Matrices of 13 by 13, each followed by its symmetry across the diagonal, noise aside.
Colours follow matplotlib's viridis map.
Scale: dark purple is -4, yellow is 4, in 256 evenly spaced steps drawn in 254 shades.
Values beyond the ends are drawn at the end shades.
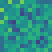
symmetric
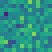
neither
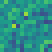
symmetric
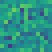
neither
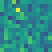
neither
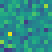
neither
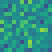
symmetric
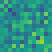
symmetric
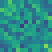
symmetric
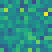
neither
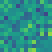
symmetric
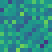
symmetric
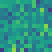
neither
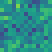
symmetric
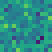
symmetric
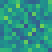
symmetric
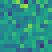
neither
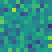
neither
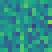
neither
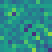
symmetric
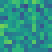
neither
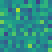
neither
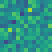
symmetric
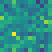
neither
